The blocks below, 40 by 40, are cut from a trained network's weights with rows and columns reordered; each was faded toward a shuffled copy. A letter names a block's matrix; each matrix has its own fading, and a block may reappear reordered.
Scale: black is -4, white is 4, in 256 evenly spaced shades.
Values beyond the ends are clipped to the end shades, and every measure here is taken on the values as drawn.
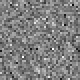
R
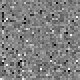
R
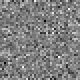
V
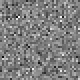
V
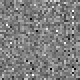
R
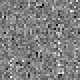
R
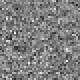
V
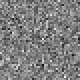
V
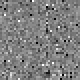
R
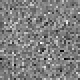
V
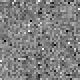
R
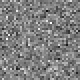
V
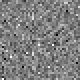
R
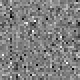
R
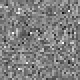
R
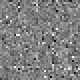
R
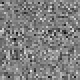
V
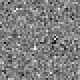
V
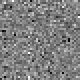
R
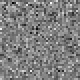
V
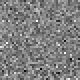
R
